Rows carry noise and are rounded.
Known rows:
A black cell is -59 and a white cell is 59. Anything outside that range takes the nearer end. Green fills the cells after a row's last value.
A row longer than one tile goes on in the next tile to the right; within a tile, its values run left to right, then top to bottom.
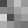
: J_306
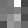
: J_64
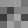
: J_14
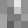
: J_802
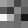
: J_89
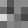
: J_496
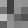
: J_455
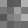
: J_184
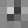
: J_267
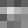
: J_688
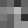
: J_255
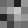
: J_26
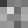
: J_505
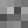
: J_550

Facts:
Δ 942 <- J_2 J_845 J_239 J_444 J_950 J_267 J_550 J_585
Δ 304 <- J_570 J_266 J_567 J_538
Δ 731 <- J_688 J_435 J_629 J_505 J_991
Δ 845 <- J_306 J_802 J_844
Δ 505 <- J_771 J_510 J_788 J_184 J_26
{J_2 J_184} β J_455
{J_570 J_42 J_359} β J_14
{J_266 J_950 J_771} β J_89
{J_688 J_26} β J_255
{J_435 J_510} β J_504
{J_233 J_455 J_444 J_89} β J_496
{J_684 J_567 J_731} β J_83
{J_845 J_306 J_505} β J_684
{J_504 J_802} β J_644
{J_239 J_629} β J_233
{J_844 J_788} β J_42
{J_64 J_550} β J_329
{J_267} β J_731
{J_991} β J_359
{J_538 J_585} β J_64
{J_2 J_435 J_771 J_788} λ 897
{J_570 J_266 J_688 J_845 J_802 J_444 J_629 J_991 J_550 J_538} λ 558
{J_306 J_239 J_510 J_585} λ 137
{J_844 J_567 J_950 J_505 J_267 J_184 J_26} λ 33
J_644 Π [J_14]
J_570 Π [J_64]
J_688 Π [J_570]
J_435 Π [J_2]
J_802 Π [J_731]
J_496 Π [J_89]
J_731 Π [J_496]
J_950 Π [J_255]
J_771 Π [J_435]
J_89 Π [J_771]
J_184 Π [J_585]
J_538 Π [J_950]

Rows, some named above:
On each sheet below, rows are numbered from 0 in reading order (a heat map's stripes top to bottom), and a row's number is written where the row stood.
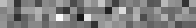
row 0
J_950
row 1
J_629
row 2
J_89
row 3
J_504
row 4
J_505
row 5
J_184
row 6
J_771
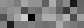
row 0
J_510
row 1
J_788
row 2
J_266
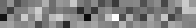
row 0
J_570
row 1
J_435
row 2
J_504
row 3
J_570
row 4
J_684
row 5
J_538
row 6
J_844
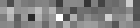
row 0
J_629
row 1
J_991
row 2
J_684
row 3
J_567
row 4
J_329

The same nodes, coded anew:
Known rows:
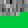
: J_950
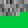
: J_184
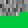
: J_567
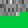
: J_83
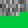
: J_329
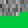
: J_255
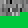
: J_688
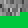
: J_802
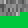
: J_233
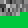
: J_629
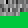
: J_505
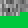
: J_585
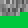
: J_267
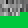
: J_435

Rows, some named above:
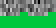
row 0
J_538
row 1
J_266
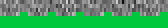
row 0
J_64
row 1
J_802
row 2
J_329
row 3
J_496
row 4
J_771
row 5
J_64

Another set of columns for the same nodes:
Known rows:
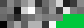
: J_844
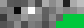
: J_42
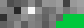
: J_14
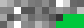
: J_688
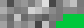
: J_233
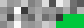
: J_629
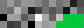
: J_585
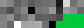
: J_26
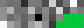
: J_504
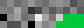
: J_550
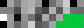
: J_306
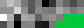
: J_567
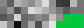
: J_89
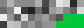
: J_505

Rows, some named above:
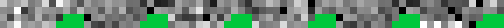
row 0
J_629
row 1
J_64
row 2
J_802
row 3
J_771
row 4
J_64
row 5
J_510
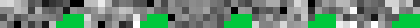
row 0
J_538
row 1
J_266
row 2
J_329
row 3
J_771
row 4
J_435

